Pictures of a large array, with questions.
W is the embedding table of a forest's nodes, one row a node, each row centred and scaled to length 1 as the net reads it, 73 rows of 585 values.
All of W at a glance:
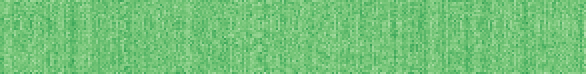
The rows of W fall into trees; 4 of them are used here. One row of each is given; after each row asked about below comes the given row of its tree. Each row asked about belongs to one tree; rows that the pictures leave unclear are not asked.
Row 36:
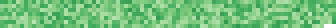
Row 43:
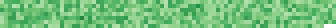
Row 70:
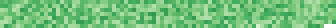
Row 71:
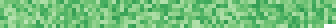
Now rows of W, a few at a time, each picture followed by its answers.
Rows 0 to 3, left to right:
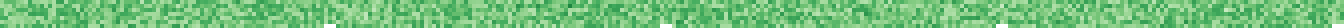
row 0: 71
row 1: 71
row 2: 43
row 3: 36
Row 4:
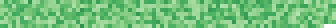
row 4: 70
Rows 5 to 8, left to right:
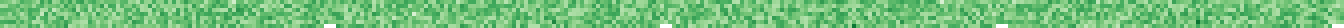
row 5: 36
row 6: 71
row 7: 70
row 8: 36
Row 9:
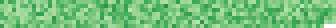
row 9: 71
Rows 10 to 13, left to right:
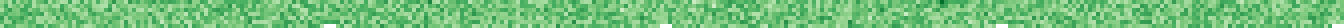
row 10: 70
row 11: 36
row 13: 36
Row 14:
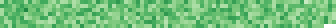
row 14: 70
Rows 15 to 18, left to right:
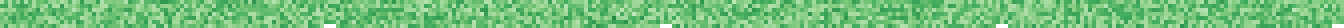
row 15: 70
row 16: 43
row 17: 70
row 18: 71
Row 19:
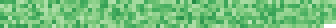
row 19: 71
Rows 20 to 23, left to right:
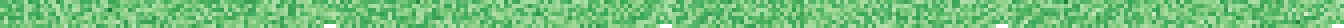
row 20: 70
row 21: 43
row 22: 43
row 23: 43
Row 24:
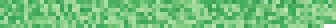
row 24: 70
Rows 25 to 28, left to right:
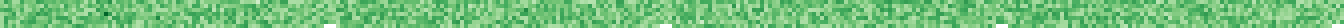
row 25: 43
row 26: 43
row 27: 70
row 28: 43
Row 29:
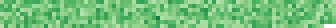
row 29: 43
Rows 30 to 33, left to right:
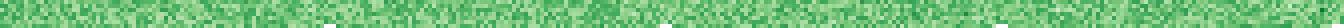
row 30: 70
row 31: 71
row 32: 70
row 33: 36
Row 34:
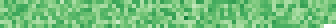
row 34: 70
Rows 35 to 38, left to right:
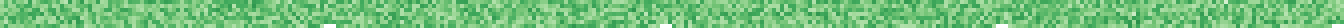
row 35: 70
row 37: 70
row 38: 43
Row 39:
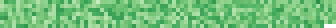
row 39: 71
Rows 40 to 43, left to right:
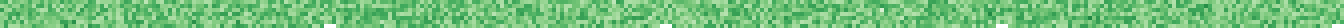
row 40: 36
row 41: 43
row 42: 71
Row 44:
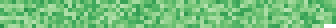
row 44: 36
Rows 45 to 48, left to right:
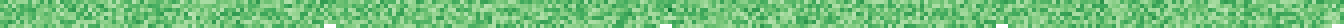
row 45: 36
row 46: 70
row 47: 36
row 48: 36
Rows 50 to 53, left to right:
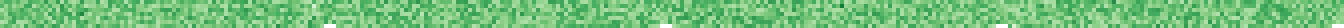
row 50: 70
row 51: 36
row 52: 43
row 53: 71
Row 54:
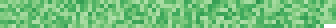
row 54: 36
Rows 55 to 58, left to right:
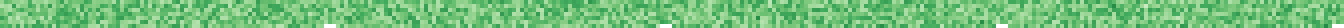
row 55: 71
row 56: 70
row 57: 71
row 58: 71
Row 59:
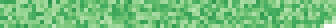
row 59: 71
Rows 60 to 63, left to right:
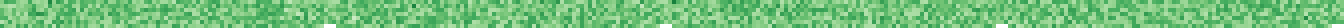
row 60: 71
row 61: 43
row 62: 71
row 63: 70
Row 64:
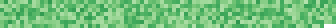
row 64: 36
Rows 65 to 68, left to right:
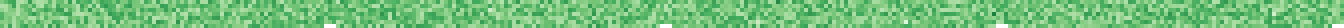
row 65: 71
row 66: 43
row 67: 36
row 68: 36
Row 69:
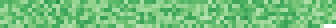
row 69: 70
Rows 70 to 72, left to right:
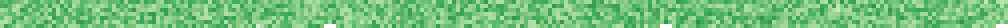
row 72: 43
